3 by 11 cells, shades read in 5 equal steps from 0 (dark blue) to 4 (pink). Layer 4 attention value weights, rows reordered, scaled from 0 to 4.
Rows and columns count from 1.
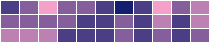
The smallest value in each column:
1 2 2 1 1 1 0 1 2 1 2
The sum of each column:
6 7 9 5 4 3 4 3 9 4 8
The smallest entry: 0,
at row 1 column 7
